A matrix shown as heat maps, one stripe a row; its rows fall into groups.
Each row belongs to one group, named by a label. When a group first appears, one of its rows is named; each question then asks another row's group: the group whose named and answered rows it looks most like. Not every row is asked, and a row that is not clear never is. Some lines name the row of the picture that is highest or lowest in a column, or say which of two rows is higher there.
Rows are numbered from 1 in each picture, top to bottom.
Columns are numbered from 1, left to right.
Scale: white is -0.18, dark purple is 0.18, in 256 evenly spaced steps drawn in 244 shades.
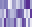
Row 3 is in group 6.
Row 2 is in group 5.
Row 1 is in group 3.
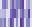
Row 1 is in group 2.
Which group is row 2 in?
2
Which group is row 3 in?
2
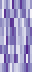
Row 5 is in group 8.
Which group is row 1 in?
5
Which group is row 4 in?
8
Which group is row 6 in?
3
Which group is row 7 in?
6
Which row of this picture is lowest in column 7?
6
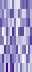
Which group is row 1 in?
3
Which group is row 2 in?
8
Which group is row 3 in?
3
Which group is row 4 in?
5
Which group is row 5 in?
8
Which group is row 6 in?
6
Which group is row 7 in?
8
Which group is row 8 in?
8
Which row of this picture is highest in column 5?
6
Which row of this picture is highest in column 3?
6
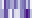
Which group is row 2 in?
3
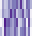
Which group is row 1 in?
2
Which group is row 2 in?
2
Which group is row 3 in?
6
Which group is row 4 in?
6
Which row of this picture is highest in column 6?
2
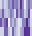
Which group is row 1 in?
2
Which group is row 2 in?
2
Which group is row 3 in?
3
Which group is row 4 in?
3
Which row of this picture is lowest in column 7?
3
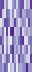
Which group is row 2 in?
5
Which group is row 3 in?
6
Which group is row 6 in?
8
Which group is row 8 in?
3
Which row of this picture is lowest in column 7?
8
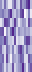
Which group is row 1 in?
3
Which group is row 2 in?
2
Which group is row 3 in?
6
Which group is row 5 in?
3
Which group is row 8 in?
5
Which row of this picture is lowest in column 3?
4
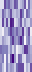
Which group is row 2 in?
2
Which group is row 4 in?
2
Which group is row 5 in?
2
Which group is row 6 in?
3
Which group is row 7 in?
8
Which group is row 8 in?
5
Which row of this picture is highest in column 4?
3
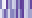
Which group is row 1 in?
5
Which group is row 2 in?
2
